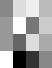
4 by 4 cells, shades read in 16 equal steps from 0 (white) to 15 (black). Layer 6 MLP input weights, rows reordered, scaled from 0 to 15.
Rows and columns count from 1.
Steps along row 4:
up down down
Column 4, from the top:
4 3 5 7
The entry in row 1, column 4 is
4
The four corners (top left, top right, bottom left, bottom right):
7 4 0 7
